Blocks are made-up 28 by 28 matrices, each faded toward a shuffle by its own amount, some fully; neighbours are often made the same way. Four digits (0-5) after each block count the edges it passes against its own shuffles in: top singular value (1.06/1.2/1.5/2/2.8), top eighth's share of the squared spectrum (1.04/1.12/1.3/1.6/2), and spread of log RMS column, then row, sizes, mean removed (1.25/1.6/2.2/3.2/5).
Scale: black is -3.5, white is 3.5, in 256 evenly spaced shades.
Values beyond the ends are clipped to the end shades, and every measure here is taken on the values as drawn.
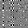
4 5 2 2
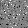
0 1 0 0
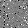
2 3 1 0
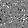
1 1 0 1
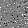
1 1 0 0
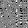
3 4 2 1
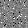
2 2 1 0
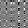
4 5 3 2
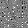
3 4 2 0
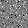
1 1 0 0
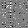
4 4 2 1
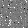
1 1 0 0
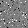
0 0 0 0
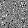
1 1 0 0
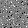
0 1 0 0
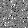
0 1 0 0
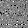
2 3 0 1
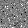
0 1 0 0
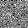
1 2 0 2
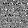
1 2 0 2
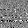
2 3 0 2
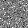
0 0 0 0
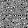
1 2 0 1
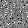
1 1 0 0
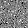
1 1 0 0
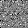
1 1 0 1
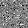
1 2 0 1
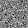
0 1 0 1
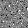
0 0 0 0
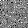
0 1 0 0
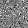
0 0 0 0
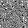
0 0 0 0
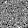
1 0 0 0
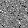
0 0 0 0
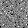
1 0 0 0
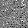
1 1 2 0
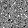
0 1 1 0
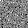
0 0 0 0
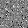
0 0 2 0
